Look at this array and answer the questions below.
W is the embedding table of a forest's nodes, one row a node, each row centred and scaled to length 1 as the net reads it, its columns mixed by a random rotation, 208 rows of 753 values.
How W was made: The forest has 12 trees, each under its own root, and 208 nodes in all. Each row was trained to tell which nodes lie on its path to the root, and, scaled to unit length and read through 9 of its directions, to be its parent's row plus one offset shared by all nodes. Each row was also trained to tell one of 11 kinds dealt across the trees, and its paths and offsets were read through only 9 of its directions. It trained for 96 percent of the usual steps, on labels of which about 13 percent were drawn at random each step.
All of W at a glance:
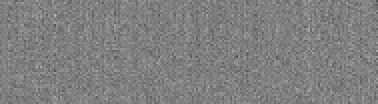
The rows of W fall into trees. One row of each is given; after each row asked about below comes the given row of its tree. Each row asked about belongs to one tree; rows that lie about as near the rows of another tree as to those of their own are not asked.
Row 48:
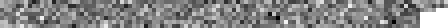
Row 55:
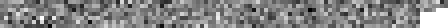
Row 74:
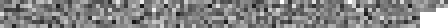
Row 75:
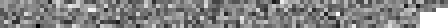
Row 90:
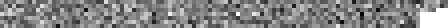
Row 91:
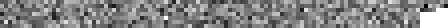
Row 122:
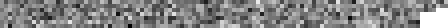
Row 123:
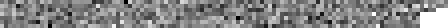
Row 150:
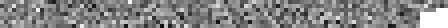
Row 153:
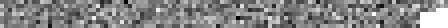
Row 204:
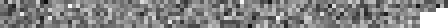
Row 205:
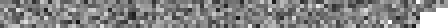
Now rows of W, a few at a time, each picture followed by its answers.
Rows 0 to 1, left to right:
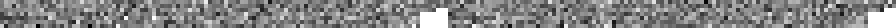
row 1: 74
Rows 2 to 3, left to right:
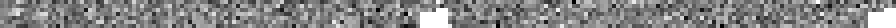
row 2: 153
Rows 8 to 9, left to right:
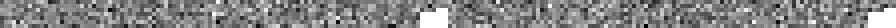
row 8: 205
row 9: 48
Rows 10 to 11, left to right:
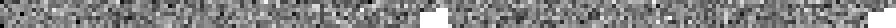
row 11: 75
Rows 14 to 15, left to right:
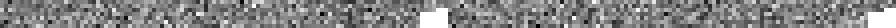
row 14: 90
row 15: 204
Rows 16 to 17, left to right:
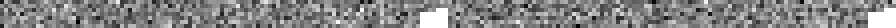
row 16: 205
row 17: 122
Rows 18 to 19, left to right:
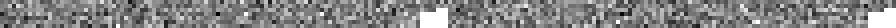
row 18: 204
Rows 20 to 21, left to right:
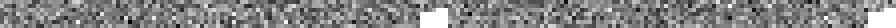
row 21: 150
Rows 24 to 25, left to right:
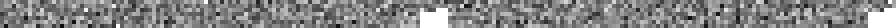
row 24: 204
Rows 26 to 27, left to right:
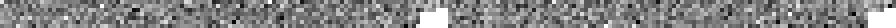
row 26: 150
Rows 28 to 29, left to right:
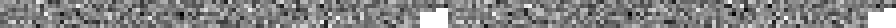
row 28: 91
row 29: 91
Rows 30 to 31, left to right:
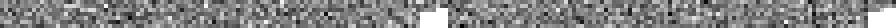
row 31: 74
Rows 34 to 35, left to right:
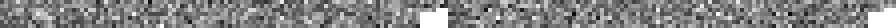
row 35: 204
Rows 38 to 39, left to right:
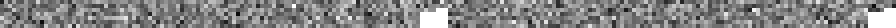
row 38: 91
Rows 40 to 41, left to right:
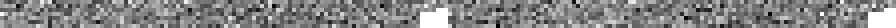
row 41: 123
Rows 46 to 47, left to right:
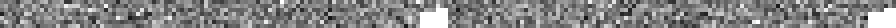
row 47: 74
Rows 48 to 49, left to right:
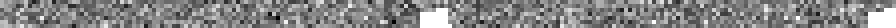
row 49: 55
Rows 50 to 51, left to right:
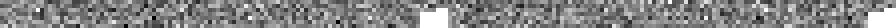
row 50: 122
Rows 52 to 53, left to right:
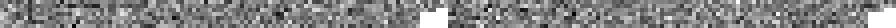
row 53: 204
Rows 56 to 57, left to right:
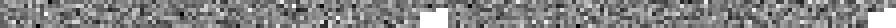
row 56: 91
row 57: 153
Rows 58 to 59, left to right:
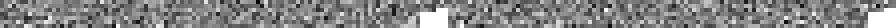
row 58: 74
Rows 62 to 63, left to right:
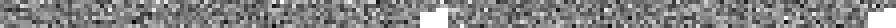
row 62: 74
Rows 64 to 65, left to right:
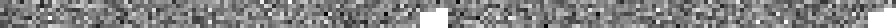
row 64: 204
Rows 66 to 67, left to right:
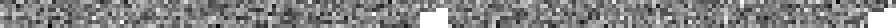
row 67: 75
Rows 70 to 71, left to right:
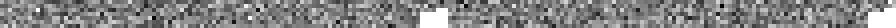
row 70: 122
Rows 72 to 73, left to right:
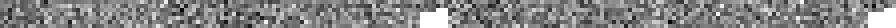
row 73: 75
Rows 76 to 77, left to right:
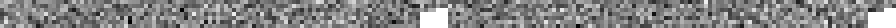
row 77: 153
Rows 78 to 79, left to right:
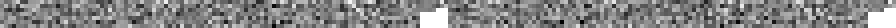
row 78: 74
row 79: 74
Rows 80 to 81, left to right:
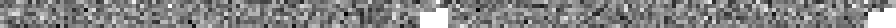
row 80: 55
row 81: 205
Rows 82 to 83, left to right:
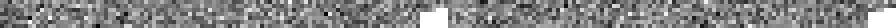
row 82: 204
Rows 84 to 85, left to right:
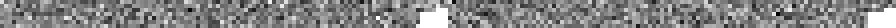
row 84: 150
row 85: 122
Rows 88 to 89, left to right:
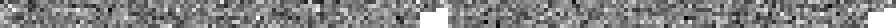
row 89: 153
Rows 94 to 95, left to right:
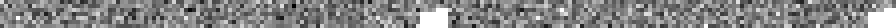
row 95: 55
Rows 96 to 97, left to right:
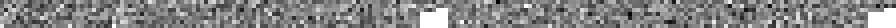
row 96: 55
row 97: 91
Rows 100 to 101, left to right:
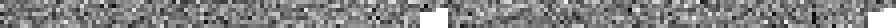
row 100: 91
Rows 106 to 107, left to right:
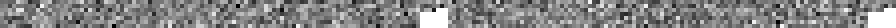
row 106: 205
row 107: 48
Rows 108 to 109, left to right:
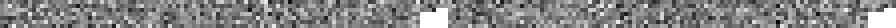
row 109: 48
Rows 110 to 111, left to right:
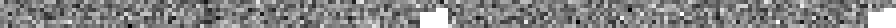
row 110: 122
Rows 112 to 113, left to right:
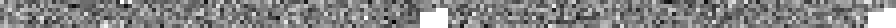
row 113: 74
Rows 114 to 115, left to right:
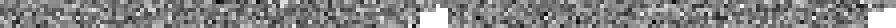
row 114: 74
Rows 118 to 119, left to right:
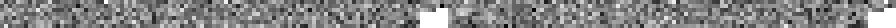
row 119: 55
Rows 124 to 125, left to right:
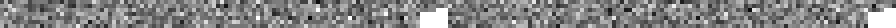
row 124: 153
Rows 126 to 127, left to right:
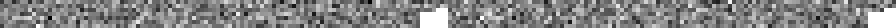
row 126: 90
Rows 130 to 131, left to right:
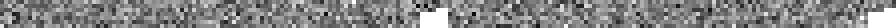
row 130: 75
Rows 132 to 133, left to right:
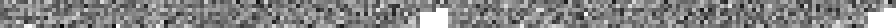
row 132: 74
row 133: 55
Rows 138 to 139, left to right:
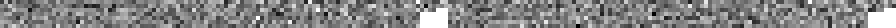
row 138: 205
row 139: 153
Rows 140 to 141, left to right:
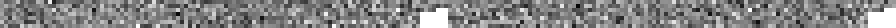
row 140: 48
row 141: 122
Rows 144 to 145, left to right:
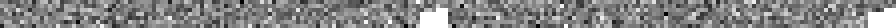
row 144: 205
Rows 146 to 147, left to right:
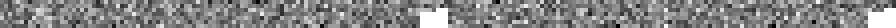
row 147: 204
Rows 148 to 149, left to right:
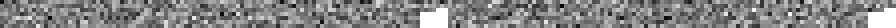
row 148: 90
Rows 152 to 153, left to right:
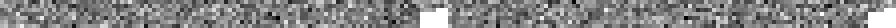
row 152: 48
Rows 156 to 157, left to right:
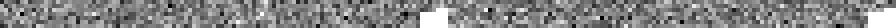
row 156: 205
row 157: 122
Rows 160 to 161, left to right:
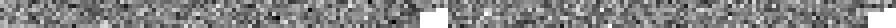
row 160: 48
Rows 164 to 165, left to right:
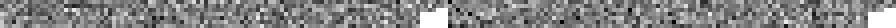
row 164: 122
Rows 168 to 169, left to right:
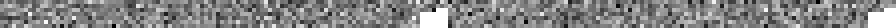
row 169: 205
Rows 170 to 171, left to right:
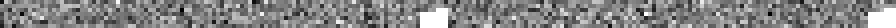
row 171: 90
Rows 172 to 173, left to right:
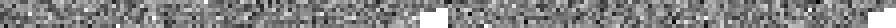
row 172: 204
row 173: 205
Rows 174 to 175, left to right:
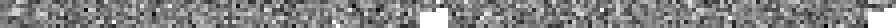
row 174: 153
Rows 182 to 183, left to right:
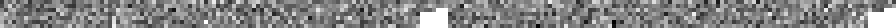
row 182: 55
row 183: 204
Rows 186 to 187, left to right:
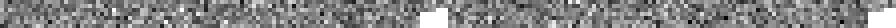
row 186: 90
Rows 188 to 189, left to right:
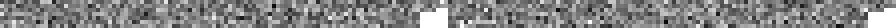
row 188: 205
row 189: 205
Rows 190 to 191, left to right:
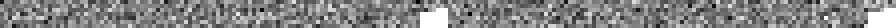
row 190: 55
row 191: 150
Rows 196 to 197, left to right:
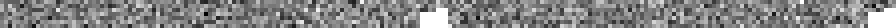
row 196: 153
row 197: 75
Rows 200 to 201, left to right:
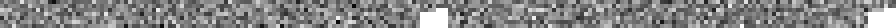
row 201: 74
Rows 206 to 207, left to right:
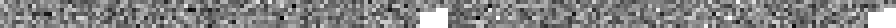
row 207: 204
